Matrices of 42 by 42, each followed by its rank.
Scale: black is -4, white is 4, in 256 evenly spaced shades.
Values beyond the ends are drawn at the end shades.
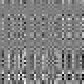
two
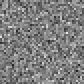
full rank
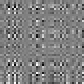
two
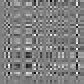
two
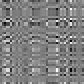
two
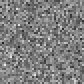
full rank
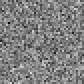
full rank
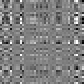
two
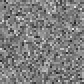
full rank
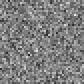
full rank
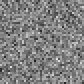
full rank
